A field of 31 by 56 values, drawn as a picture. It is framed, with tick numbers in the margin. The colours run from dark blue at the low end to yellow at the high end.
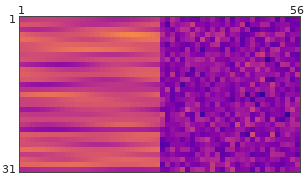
The table splits into one row of 2 panels. Panel 1,1: middling, streaked across. Panel 1,2: low, fine-grained.
